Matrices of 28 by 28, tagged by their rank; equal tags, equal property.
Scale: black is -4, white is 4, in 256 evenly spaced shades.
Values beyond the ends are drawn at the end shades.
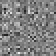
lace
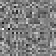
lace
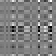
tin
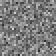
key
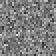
key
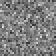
key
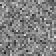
key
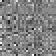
lace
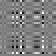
tin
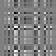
tin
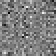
lace
